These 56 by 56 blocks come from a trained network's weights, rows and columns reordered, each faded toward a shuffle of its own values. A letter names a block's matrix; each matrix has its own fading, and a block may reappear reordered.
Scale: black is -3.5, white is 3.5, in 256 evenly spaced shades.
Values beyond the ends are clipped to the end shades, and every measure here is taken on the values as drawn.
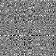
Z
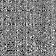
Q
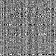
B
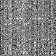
B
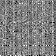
B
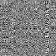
Z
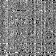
B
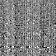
B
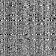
B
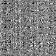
Q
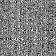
Q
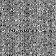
Q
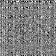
B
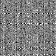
B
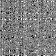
Q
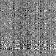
B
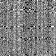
B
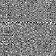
Z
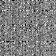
Q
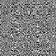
Z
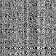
B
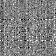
Q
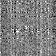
B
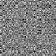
Z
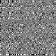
Z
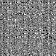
Q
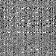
B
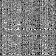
B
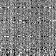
B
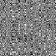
Z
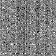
Q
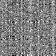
Q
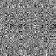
Z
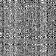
B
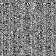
Q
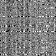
B
